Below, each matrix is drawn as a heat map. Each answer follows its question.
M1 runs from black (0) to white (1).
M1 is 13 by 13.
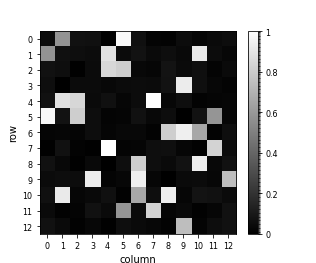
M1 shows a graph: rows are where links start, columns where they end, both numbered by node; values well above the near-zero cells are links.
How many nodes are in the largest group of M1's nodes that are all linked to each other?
3
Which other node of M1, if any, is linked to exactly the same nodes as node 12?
node 3
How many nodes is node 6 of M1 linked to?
3
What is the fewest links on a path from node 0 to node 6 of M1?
3
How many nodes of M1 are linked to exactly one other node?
2
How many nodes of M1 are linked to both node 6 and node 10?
1
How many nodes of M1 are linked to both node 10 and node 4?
1
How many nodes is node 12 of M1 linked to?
1
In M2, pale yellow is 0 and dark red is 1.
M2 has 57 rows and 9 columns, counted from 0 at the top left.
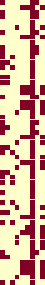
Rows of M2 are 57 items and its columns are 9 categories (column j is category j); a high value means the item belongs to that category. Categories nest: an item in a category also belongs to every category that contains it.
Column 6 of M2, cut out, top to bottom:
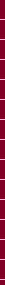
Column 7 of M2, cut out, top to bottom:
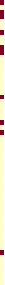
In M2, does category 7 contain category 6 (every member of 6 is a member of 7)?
no
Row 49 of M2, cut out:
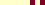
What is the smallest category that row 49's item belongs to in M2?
8
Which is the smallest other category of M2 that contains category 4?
5
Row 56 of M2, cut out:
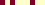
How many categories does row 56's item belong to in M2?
3
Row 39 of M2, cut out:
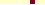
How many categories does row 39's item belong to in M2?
1
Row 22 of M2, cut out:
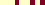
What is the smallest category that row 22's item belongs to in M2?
3
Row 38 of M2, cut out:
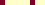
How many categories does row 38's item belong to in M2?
2
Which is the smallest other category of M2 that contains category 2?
0
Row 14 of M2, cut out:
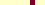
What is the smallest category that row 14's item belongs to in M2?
6
